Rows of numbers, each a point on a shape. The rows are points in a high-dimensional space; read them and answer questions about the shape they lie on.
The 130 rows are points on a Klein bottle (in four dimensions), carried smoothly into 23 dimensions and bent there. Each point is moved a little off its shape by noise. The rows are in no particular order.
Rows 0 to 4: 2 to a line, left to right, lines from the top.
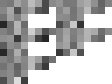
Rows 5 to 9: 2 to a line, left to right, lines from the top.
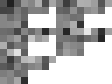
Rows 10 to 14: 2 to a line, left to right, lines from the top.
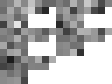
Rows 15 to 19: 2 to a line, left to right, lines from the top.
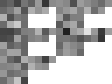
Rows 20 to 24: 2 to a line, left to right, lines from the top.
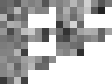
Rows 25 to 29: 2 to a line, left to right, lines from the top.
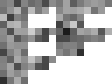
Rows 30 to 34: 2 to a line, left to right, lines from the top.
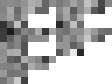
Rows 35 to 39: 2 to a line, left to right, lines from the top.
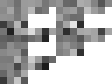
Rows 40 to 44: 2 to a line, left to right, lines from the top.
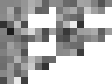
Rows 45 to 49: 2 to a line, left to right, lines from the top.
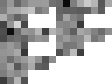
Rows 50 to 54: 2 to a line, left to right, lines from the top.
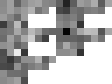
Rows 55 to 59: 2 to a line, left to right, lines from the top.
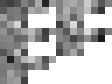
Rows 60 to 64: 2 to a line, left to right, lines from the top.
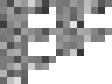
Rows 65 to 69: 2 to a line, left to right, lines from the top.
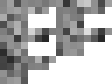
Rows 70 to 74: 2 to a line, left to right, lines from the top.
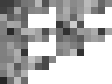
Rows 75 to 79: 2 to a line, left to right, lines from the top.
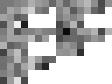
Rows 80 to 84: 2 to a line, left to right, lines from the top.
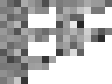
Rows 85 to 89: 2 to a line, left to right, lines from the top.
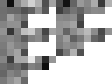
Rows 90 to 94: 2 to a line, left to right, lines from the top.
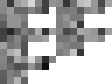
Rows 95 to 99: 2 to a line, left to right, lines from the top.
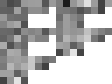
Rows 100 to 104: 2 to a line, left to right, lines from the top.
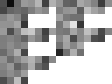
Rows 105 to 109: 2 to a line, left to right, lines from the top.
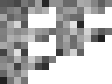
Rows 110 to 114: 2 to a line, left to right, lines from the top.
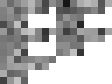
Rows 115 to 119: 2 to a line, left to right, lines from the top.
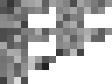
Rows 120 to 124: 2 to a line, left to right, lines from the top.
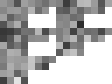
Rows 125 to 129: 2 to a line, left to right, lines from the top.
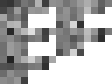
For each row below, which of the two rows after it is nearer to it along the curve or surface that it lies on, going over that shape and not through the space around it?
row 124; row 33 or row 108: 108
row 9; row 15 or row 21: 15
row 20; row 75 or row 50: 50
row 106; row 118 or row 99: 118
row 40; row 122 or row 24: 24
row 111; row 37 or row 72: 37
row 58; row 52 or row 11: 11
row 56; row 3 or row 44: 3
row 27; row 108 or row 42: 42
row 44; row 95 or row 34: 34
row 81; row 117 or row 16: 16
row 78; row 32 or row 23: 32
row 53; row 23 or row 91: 91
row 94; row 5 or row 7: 5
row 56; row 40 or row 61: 40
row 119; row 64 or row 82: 82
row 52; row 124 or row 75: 75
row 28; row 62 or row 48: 62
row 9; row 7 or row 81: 7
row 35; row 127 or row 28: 127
